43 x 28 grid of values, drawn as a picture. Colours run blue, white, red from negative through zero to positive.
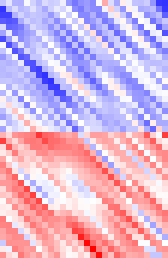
Seam: horizontal, 50% of the way down, the bottom part higher. Grain: diagonal, down to the right. Average level on the scale: 50%.
